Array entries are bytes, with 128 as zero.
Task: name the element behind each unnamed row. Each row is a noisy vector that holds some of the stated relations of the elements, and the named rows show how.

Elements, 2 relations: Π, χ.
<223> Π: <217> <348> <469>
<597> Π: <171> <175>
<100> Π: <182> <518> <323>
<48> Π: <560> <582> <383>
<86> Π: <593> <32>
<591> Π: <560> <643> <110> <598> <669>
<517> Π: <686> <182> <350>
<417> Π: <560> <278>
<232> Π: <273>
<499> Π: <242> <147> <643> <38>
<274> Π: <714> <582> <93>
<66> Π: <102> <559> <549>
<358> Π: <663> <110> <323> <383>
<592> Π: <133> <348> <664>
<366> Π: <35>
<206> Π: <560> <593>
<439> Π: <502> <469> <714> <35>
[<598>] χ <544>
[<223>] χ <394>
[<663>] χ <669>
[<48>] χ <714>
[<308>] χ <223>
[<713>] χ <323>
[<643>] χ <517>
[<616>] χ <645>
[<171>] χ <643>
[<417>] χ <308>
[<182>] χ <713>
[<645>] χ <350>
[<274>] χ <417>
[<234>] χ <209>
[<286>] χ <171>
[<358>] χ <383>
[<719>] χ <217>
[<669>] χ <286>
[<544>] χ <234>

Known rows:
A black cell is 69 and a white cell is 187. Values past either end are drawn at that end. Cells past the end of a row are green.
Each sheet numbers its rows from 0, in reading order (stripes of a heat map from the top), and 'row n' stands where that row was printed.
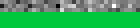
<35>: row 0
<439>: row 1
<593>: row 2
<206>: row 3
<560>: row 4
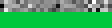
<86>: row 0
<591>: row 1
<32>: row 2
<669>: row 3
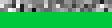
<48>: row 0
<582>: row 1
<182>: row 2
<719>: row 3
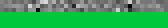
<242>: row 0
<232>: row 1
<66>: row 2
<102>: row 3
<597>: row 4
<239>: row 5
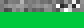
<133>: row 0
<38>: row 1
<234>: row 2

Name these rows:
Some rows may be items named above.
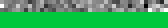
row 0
<560>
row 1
<323>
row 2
<66>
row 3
<206>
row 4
<182>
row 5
<544>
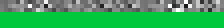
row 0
<348>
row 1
<209>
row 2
<348>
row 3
<66>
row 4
<66>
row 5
<348>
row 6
<234>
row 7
<286>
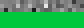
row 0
<93>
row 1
<582>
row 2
<469>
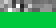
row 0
<714>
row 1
<278>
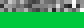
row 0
<663>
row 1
<350>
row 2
<274>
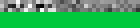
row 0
<274>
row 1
<417>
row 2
<175>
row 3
<591>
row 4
<591>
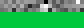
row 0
<499>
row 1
<217>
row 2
<592>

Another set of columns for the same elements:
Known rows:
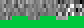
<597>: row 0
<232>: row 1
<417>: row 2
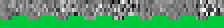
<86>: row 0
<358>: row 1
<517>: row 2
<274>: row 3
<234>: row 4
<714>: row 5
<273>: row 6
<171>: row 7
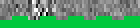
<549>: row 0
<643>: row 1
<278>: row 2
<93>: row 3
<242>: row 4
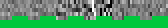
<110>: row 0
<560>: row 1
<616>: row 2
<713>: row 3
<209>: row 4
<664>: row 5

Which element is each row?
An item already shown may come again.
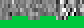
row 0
<592>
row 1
<560>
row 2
<643>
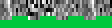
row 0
<182>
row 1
<645>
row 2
<598>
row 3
<182>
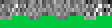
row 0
<274>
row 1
<499>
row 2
<591>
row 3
<417>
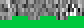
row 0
<323>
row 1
<175>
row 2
<286>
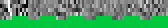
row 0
<713>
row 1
<469>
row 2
<616>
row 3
<206>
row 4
<66>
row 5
<350>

